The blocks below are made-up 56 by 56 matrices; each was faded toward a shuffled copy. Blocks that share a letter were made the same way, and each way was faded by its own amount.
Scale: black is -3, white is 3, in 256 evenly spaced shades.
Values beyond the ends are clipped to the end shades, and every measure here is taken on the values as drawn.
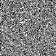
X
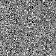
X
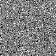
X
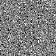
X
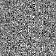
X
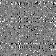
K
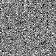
X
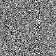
X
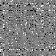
K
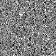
X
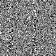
X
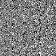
X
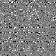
K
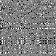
K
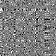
K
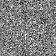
X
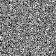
X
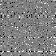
K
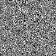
X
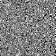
X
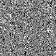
X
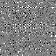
K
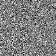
X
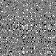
K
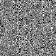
X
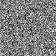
X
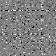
K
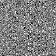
X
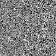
X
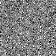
X
